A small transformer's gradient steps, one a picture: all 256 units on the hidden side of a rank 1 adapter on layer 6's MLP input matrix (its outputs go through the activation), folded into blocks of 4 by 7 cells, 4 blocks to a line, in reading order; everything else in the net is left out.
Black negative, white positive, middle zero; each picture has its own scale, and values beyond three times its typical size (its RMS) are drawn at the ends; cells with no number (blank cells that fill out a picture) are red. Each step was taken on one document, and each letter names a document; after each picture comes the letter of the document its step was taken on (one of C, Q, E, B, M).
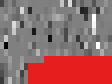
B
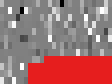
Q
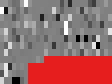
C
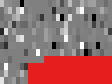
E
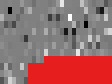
Q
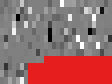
B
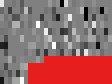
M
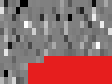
C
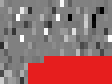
M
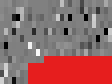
E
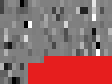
C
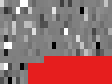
C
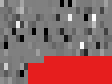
B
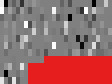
C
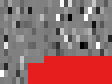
B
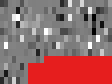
E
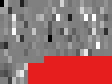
E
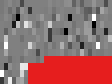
B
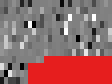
C
